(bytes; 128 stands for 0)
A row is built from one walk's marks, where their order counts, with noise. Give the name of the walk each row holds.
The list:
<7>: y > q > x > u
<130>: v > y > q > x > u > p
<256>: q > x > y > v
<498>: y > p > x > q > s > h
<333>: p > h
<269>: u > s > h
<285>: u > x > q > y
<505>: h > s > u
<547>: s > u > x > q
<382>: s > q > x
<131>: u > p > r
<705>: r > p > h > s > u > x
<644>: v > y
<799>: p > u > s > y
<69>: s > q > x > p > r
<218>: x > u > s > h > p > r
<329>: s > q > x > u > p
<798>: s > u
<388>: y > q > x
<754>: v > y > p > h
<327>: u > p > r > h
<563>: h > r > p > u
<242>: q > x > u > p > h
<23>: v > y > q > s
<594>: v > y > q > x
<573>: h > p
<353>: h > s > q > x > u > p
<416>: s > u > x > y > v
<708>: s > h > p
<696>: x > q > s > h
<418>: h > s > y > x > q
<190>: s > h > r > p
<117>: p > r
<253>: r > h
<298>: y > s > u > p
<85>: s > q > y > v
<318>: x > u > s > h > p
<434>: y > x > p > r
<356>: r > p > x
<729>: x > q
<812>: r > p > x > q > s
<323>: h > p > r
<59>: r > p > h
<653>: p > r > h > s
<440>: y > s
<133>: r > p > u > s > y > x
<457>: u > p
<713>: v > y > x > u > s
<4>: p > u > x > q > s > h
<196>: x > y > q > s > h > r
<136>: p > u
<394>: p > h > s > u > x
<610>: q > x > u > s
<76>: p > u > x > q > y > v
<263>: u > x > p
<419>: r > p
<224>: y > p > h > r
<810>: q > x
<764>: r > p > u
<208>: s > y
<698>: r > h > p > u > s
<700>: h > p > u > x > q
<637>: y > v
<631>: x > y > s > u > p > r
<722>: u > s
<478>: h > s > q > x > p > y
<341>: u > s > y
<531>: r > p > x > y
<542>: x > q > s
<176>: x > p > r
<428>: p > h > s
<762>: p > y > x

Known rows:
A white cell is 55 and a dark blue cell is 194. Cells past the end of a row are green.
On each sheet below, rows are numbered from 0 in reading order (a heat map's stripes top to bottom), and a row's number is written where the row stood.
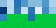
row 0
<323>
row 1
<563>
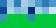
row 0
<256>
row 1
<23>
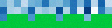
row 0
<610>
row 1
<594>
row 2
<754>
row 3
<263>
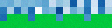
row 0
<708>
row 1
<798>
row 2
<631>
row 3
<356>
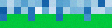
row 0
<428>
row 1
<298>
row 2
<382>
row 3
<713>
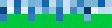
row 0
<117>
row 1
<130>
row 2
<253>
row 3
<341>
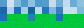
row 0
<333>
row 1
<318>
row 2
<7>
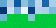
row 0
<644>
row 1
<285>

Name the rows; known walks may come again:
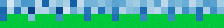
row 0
<333>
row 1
<285>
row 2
<631>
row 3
<708>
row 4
<382>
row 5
<610>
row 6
<242>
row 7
<4>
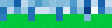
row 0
<130>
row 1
<505>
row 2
<563>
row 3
<263>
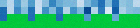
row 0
<698>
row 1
<253>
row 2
<329>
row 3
<754>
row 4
<810>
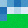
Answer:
<440>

